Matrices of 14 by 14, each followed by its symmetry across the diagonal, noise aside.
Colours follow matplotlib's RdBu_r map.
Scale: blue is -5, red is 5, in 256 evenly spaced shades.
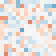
antisymmetric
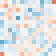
symmetric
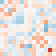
symmetric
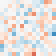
antisymmetric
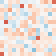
symmetric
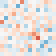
symmetric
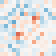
symmetric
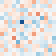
symmetric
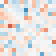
antisymmetric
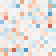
antisymmetric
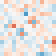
antisymmetric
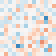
symmetric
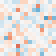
antisymmetric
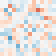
antisymmetric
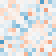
symmetric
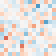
antisymmetric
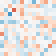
antisymmetric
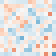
symmetric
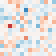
antisymmetric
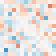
antisymmetric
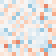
symmetric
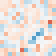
symmetric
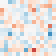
antisymmetric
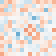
symmetric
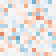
antisymmetric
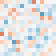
symmetric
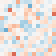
symmetric
